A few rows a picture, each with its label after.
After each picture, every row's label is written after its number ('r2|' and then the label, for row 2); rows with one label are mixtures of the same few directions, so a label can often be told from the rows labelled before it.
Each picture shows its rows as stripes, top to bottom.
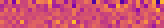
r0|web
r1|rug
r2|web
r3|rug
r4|web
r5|rug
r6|web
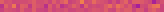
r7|web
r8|web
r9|rug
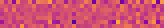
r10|web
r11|web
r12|web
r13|rug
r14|web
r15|rug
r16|rug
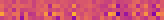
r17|web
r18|rug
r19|web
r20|rug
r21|rug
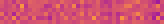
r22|web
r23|rug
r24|rug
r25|web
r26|web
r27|web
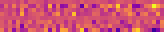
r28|rug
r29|web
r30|rug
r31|rug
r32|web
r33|web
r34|rug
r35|web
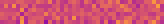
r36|web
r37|web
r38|rug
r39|rug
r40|rug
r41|rug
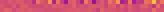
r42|web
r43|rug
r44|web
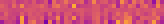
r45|web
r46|rug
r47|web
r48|rug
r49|rug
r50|rug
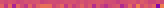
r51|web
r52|web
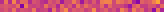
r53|web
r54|rug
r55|web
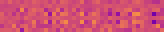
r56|web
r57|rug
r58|rug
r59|web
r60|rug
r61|web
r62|web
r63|rug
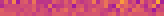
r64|web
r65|rug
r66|web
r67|rug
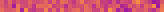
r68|web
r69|web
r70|rug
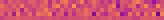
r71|web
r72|rug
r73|rug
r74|web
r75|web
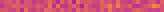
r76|rug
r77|web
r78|rug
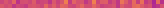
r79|web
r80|web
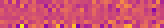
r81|web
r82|rug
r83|web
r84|web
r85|rug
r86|rug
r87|rug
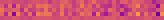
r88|web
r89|web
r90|rug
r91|web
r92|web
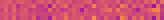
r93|web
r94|web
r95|web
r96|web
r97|web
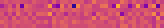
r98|web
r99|rug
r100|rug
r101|web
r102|web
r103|rug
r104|web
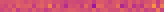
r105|web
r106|web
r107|web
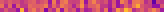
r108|web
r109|web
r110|rug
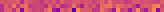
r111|rug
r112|web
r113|rug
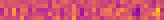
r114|web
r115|rug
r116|web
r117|web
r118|rug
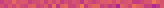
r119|web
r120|web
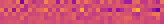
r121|rug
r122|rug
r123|web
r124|web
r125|rug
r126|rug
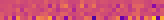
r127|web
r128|web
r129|rug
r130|web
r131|web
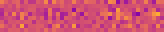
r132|rug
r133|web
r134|rug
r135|web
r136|rug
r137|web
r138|rug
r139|rug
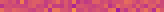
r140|rug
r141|rug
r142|rug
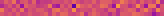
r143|web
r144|rug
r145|rug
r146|web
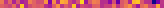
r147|web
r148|rug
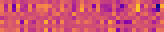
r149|web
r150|web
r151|web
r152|rug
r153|rug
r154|rug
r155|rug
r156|rug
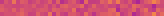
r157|web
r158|web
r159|rug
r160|web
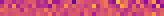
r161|rug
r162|web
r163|rug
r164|web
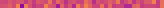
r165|web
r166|rug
